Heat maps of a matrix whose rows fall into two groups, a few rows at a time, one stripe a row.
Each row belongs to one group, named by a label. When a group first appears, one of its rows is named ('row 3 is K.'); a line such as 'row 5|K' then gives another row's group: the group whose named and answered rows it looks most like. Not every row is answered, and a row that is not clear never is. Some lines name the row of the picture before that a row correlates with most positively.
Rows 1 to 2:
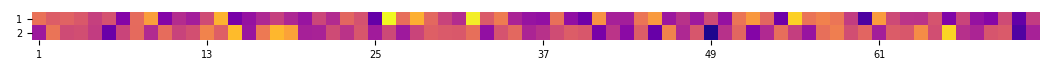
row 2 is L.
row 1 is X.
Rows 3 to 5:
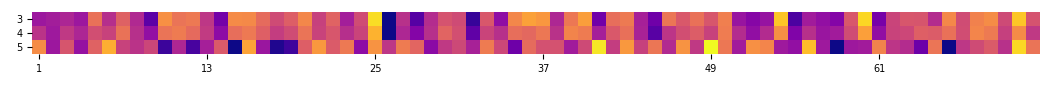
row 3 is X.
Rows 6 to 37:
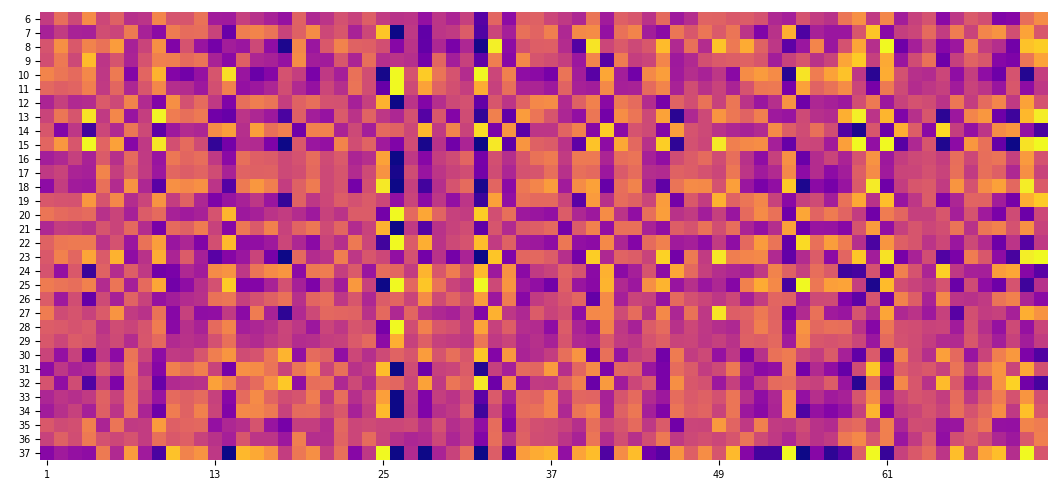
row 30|L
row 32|L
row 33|X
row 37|X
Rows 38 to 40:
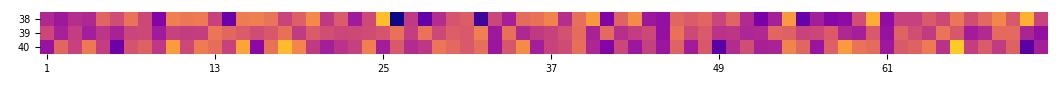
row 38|X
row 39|L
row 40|L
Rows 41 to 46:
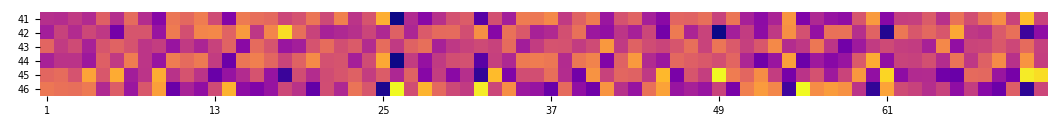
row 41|X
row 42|L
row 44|X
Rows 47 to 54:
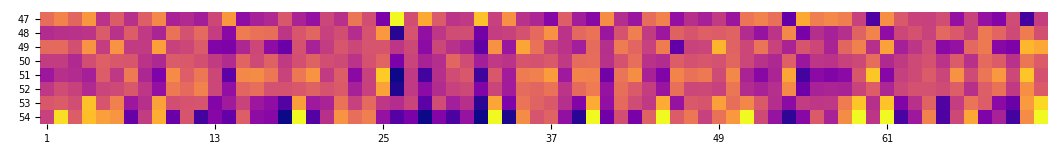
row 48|X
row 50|X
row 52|X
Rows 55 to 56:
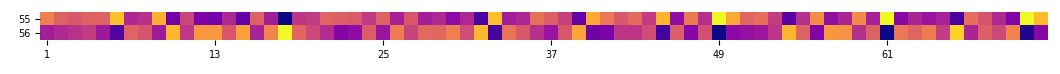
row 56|L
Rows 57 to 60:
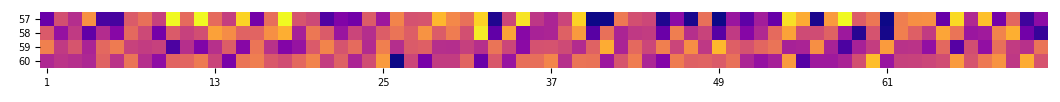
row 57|L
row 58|L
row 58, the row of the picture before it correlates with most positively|56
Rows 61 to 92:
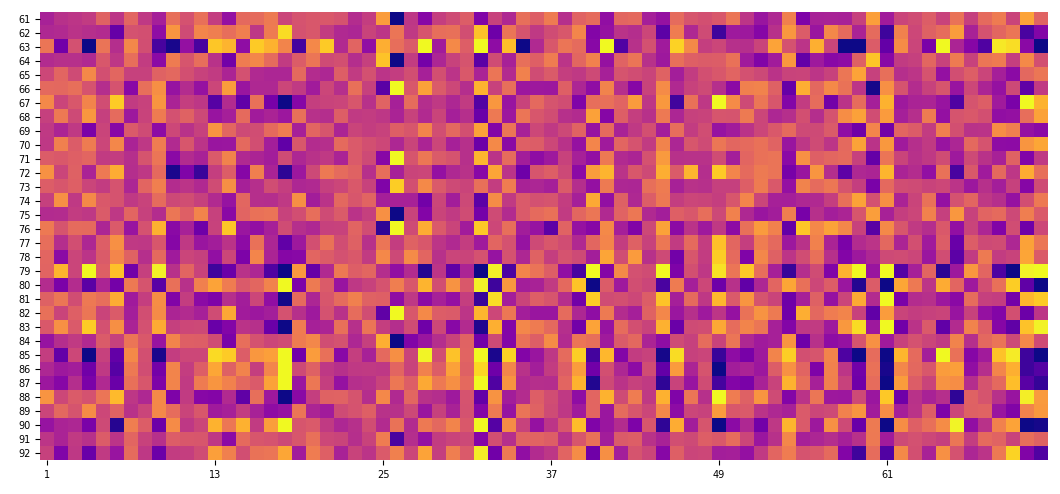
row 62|L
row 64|X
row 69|L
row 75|X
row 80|L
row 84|X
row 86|L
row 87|L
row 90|L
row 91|X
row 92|L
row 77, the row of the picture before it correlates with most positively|59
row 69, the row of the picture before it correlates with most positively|58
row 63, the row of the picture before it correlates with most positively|58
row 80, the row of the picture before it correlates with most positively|58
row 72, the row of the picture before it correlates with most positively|59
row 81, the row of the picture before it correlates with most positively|59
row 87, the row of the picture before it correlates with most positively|58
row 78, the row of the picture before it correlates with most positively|59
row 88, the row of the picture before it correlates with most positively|59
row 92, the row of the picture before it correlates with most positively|58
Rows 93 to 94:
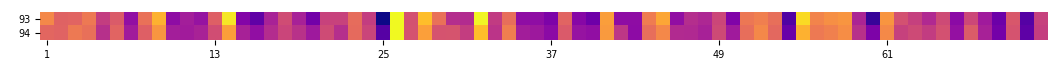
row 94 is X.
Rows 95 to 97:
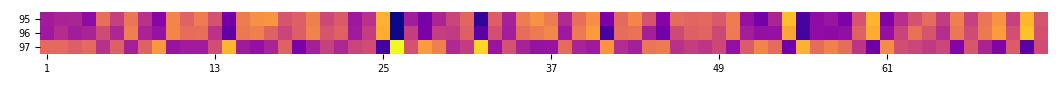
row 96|X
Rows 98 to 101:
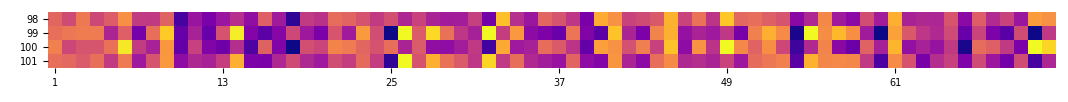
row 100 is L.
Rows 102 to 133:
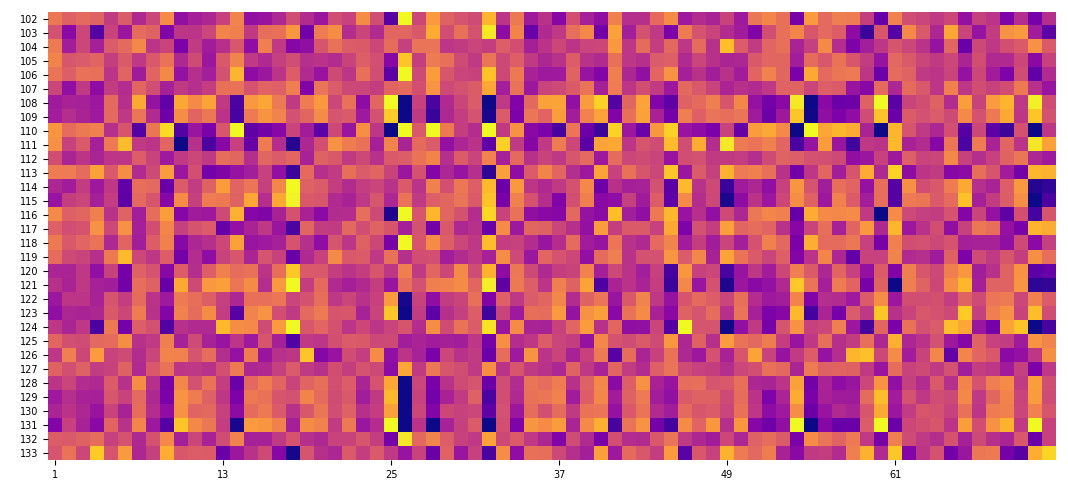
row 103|L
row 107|L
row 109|X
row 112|L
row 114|L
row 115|L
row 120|L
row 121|L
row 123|X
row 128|X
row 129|X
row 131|X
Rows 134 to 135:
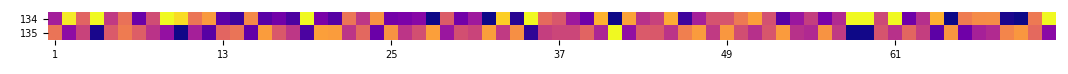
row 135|L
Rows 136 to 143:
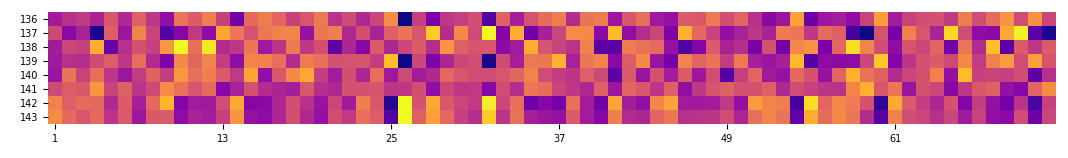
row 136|X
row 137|L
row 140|L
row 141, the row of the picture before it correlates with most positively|134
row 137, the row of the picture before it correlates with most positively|135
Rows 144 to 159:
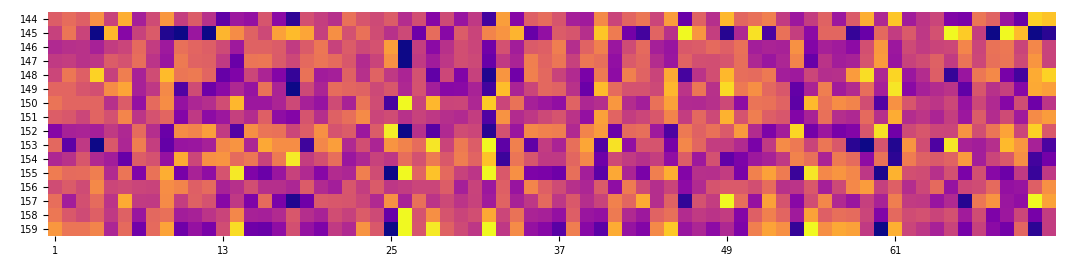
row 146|X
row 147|X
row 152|X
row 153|L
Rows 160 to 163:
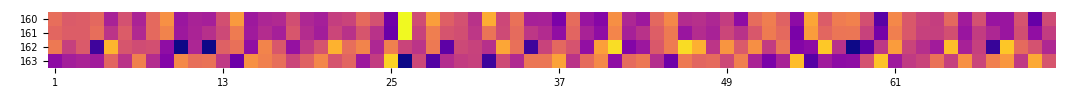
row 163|X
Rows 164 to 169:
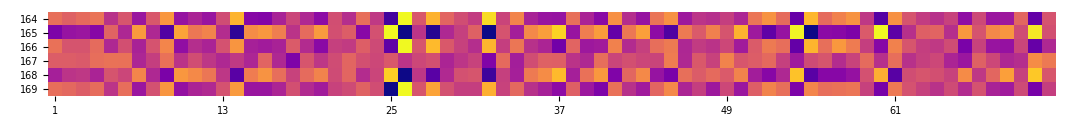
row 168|X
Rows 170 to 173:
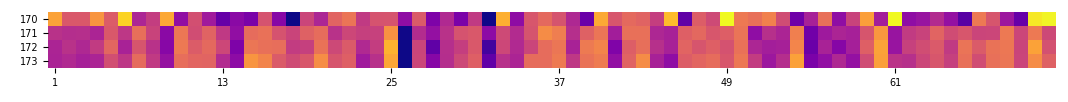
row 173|X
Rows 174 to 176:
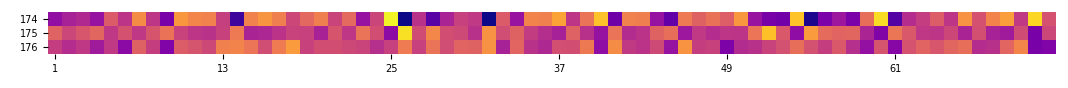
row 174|X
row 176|L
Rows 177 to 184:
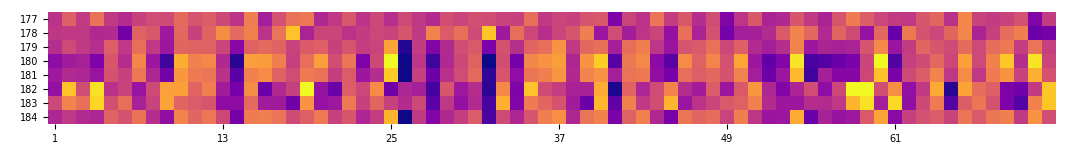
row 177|L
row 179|X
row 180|X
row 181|X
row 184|X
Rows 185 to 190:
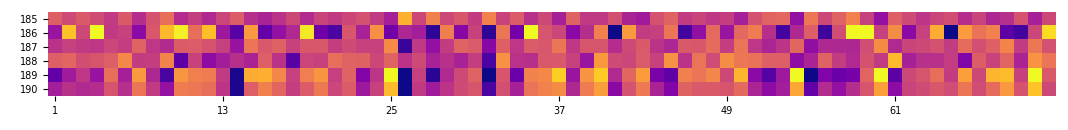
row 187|X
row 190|X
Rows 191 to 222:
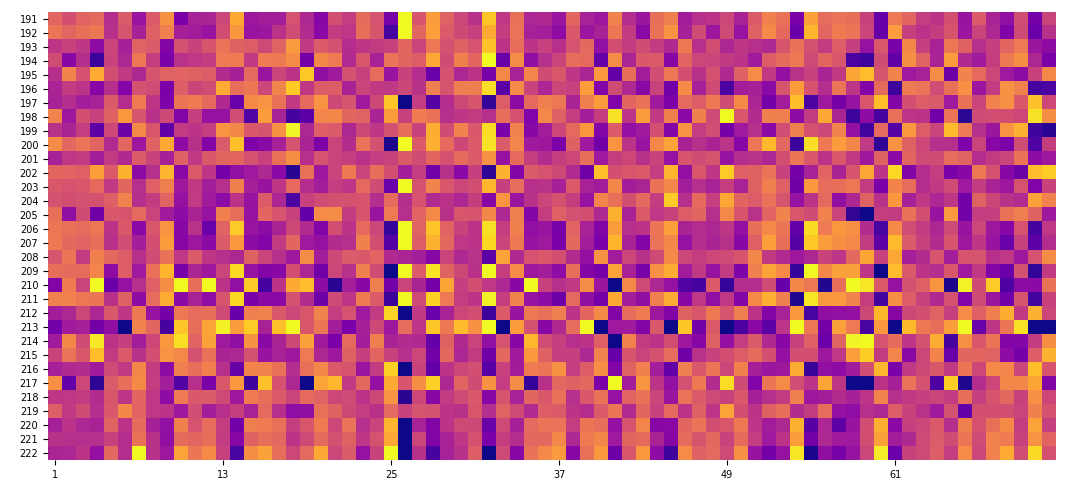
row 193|L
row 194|L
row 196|L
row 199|L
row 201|L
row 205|L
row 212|X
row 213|L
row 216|X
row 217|L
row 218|X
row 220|X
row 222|X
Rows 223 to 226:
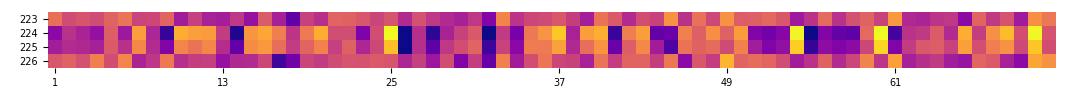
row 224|X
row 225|X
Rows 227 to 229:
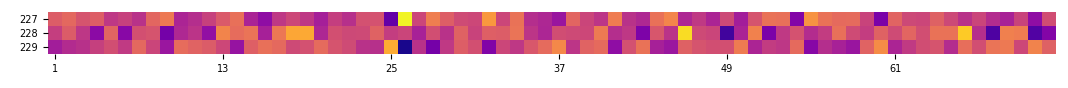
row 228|L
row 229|X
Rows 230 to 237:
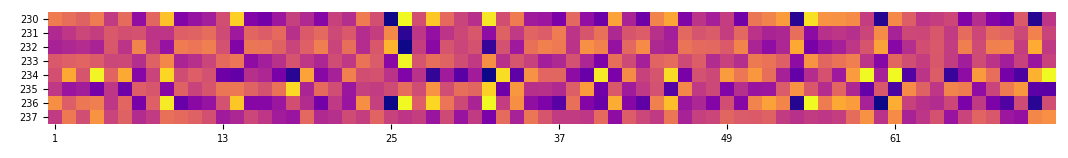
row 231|X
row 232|X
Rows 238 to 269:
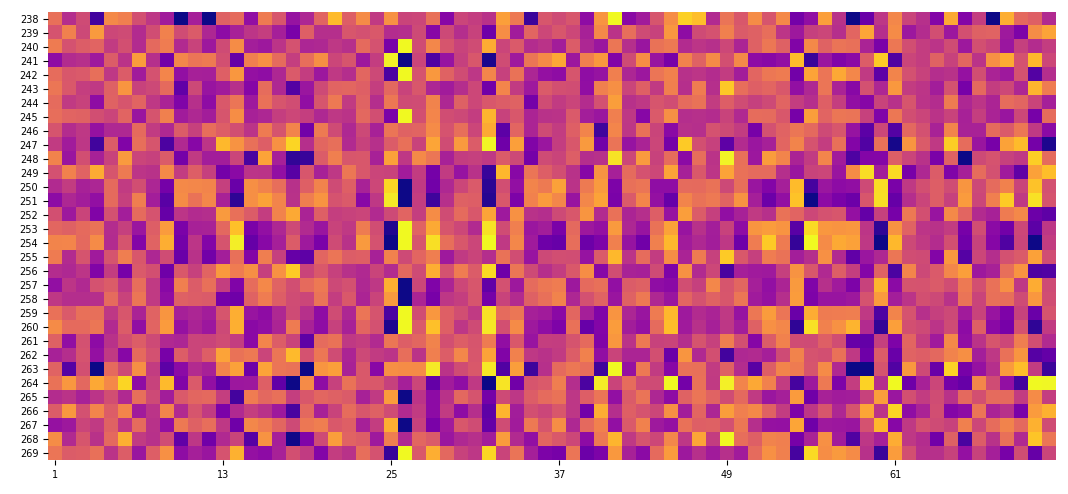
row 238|L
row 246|L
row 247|L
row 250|X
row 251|X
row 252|L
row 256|L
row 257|X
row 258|X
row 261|L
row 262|L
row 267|X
